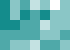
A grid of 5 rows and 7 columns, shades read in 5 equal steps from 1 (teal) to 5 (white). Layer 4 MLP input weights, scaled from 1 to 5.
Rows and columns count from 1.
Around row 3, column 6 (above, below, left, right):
3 3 4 3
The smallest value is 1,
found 6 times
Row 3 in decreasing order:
4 3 3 2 2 1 1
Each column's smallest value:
1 1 1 2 1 2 2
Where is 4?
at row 1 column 4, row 3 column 5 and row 5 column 4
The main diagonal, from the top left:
1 3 2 2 2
